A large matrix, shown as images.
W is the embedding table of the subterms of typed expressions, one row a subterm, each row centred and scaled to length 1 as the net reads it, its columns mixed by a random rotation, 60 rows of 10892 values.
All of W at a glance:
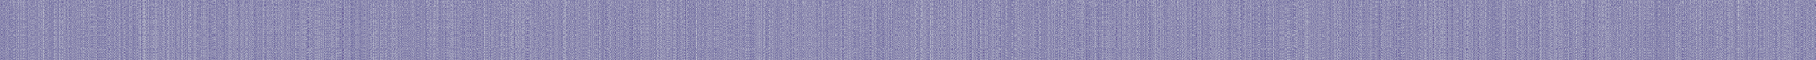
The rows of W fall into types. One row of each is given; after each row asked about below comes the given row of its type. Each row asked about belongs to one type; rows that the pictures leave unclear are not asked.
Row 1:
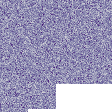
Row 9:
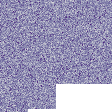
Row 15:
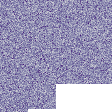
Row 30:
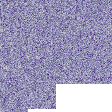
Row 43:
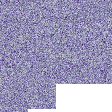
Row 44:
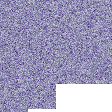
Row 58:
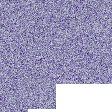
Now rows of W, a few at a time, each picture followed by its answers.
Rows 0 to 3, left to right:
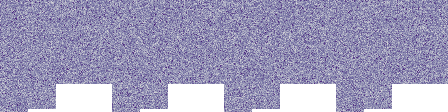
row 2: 1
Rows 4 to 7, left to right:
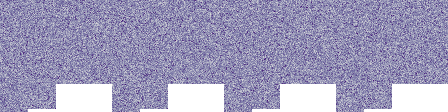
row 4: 58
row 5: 1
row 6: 44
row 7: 9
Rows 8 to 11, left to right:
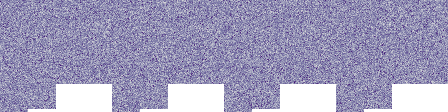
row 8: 58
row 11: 44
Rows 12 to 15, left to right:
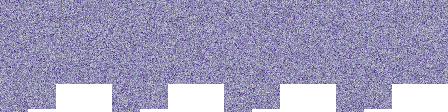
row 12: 43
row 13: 9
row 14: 1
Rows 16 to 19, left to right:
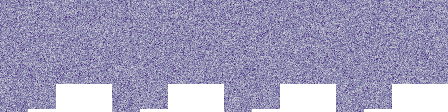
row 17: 30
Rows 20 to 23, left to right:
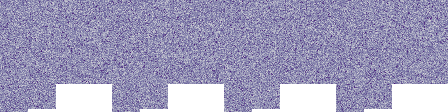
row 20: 15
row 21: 43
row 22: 30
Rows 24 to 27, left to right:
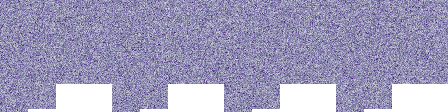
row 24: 9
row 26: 15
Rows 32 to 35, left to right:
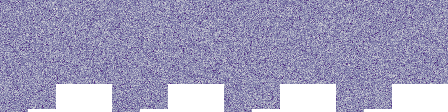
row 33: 15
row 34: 58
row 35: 58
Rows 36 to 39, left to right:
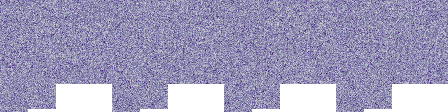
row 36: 43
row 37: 15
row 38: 44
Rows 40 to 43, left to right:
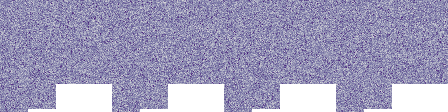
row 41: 9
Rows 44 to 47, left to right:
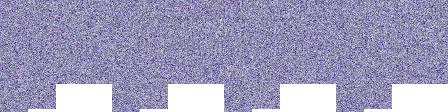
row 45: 58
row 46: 30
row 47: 15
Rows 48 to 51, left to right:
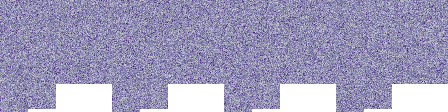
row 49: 58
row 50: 9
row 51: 15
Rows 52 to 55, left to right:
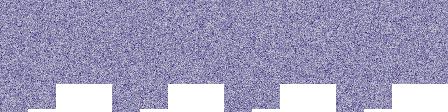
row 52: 9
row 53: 44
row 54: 15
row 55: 9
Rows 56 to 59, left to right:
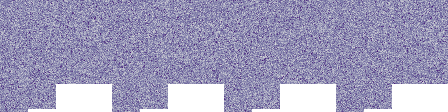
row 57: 43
